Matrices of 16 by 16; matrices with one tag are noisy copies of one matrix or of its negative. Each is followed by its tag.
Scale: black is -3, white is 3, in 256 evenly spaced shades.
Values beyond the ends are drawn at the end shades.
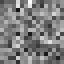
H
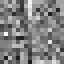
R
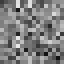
H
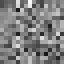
H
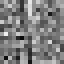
R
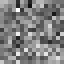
H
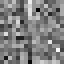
R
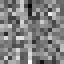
R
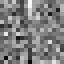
R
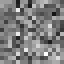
H
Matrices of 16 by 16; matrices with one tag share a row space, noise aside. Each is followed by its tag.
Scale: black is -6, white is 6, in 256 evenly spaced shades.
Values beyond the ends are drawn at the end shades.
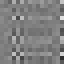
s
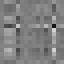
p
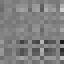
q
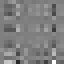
p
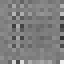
s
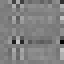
s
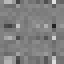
p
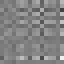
q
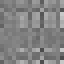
q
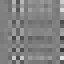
s
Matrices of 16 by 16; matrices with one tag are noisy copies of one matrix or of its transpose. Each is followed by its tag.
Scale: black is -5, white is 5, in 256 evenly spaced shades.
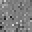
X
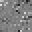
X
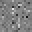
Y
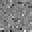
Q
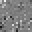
X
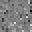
Q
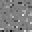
Q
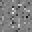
Y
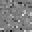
Q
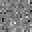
Q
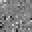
X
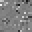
X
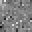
X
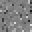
Q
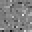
Q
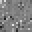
X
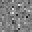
Y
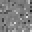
Q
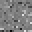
Q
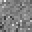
X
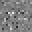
Y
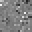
X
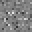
Y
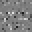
Y
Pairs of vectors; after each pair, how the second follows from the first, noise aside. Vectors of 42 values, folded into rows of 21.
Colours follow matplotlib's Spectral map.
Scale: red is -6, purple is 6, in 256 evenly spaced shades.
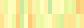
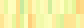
copied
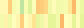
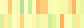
copied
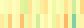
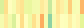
wrapped around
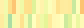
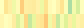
shuffled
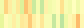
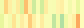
copied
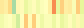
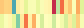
scaled up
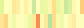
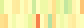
copied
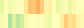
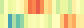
scaled up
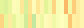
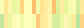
wrapped around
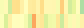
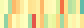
scaled up
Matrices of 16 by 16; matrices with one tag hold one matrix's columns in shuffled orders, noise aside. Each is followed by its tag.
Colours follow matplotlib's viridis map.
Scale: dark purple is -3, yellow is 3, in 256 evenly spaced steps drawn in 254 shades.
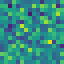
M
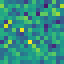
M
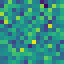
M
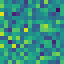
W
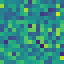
W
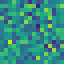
M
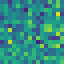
W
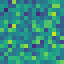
W
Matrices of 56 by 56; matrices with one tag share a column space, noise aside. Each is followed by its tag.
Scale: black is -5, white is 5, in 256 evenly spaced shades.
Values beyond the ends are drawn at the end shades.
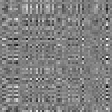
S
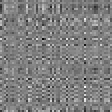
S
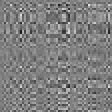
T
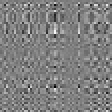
T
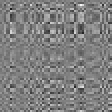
T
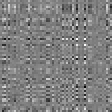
S
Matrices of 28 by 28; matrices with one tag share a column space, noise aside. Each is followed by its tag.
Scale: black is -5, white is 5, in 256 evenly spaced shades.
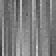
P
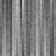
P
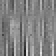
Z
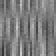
Z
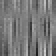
Z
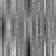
Z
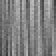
P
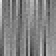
P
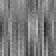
Z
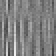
Z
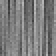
P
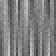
P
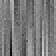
P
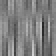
Z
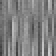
Z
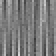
P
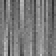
P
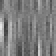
Z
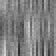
Z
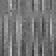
Z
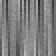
P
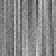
P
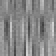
Z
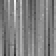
P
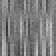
Z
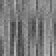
Z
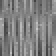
Z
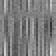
Z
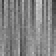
P
